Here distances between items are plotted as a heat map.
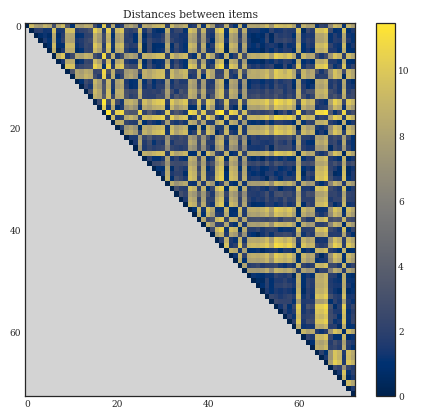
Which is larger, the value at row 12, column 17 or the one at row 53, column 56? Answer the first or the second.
the first
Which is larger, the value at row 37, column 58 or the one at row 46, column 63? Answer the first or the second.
the first
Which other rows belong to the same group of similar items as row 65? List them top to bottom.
0, 6, 9, 10, 15, 16, 18, 20, 21, 25, 31, 36, 37, 39, 42, 43, 45, 46, 48, 60, 64, 66, 70
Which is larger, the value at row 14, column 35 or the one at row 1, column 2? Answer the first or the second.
the first
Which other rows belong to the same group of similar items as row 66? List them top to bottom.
0, 6, 9, 10, 15, 16, 18, 20, 21, 25, 31, 36, 37, 39, 42, 43, 45, 46, 48, 60, 64, 65, 70
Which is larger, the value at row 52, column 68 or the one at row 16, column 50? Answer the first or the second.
the second
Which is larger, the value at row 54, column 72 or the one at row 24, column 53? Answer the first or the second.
the second
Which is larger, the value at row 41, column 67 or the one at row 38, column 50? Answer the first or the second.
the second
